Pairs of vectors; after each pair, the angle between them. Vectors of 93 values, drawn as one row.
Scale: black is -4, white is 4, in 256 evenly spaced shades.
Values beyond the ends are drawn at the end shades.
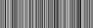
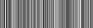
nearly opposite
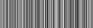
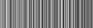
orthogonal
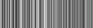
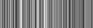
nearly parallel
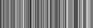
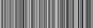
nearly opposite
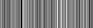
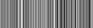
partly opposed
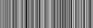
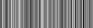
partly aligned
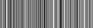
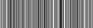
nearly parallel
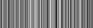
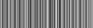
nearly opposite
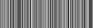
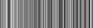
orthogonal
